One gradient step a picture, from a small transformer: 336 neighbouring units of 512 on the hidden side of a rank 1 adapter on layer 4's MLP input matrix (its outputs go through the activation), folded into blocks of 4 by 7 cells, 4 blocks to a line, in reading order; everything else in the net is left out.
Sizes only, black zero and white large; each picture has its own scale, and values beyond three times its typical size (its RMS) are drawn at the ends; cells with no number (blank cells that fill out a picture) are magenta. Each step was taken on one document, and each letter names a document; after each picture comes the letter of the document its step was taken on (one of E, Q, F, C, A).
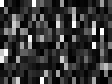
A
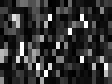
A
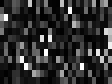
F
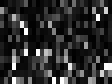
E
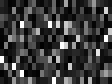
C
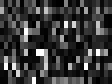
C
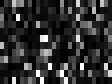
F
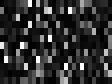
F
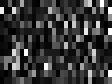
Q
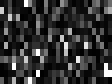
E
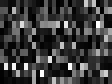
C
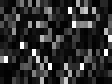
F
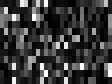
A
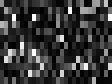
A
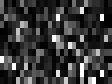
C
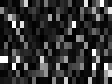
E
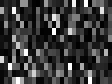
Q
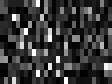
A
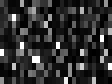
A
